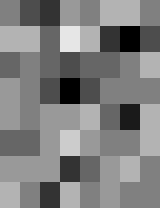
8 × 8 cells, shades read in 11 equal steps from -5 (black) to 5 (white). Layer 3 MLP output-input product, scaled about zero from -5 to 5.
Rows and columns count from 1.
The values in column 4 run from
-5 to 4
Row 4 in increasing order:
-5 -2 -2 0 0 0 0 1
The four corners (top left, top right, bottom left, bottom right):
0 0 2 0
